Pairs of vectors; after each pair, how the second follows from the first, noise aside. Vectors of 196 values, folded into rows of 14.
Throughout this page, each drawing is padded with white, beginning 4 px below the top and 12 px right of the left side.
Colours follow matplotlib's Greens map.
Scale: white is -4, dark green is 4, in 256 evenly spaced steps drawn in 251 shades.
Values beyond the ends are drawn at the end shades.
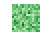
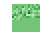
partly zeroed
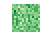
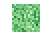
reversed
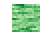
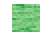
shrunk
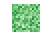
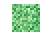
reversed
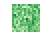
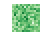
sign-scrambled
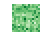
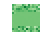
partly zeroed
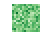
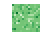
partly zeroed
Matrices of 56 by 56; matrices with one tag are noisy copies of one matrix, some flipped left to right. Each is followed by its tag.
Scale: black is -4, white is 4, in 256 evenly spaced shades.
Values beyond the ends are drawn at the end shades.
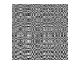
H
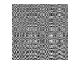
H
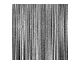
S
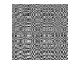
H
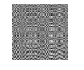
H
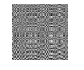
H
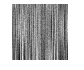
S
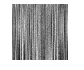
S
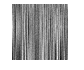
S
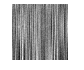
S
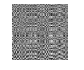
H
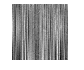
S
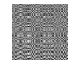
H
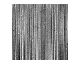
S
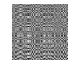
H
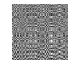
H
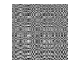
H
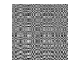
H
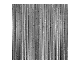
S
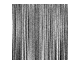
S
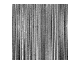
S
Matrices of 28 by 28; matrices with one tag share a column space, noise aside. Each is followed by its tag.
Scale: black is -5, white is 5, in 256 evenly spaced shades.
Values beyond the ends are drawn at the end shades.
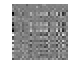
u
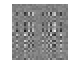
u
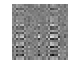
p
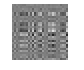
u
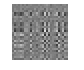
u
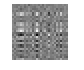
u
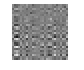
p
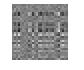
u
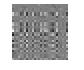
u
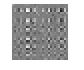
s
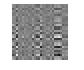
p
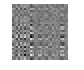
p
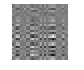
p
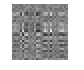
u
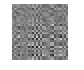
p
